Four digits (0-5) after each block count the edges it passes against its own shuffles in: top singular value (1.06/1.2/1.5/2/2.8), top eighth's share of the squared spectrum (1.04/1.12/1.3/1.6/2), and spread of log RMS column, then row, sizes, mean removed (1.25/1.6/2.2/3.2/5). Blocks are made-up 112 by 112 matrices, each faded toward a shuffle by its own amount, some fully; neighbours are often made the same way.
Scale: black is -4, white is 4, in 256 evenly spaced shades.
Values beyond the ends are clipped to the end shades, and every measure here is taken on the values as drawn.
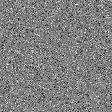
3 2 1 0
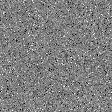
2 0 0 0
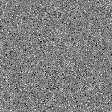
3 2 0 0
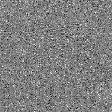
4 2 1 1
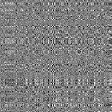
5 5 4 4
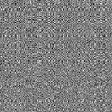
5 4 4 3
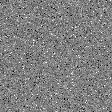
0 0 0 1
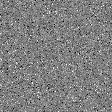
0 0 0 0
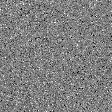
0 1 1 1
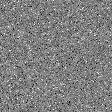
0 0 0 0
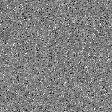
3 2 1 1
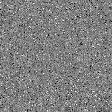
3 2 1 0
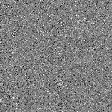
3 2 1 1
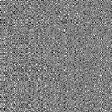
5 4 3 3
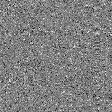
3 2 0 1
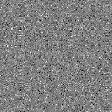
4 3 1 2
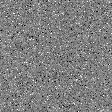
2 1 0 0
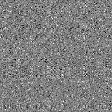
4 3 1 2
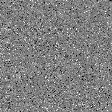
3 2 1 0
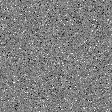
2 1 0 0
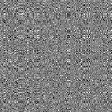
5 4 3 3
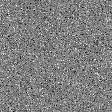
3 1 0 0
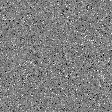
2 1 0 0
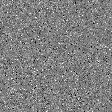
3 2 0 0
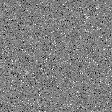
3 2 0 1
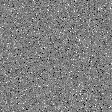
2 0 0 0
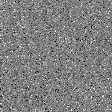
3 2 0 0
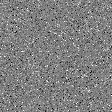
0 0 0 0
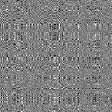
5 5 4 3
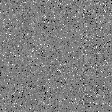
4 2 1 0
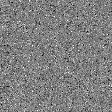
3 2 1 1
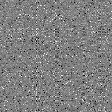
4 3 2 1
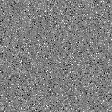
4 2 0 1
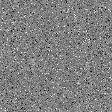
0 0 1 0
